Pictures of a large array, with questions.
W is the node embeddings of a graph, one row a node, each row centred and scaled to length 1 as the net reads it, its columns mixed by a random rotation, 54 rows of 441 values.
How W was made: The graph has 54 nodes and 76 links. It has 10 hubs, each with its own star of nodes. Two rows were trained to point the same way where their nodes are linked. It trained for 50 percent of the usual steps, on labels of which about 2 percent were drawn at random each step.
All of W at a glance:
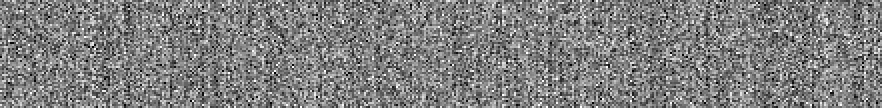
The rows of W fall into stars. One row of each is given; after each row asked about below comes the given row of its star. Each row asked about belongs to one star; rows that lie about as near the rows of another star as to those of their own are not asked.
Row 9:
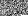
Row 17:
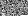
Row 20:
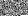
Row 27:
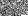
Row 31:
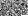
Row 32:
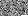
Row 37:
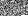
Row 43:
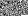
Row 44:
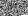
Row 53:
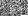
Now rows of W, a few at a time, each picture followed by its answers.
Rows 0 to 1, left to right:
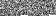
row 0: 53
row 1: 9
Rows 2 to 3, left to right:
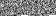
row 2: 27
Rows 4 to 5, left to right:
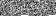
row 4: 53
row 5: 32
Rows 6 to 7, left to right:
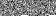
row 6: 43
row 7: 9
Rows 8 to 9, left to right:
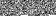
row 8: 17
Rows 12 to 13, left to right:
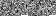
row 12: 31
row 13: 44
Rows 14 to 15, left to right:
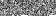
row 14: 37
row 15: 43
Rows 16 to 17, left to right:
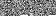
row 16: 17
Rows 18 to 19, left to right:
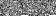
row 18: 20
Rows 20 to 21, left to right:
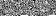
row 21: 17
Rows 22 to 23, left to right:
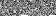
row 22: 9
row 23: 37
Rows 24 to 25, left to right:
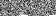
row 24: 44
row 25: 27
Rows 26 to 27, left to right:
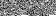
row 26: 37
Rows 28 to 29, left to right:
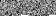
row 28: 9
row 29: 44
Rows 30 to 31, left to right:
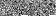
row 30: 9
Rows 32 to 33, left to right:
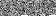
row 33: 31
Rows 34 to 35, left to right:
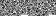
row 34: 43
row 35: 17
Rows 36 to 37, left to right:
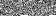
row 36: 27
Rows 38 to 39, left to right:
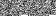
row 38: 44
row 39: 27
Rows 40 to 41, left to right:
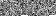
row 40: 20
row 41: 43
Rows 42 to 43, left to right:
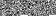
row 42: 17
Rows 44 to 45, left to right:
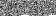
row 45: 43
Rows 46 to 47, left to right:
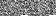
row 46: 32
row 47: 32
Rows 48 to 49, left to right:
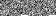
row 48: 9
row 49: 43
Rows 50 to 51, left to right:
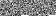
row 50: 20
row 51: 27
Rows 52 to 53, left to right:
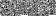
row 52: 27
